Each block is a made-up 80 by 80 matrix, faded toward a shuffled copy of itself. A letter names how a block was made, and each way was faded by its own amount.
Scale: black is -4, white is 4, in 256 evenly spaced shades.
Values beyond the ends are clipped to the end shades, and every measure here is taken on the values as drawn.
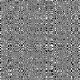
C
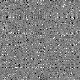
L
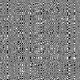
C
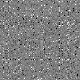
L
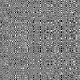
C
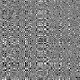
C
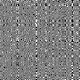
C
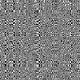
C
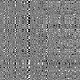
C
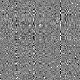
C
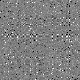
L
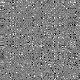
L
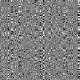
C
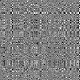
C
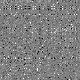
L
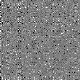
L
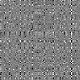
C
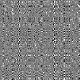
C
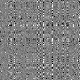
C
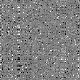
L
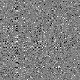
L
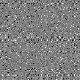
L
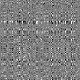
C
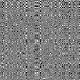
C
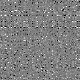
L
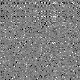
L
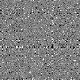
L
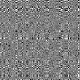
C
